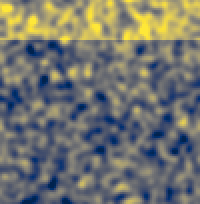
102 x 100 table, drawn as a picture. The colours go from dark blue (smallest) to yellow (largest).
The texture is blotchy. The top part is higher, up to a seam about 20% of the way down. No lone cell stands out from its neighbours. There are no regular stripes.
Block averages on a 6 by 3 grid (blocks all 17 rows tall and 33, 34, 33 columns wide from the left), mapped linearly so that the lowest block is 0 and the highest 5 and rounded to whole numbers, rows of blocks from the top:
4 4 5
1 2 2
0 1 1
1 0 1
1 1 0
0 1 1
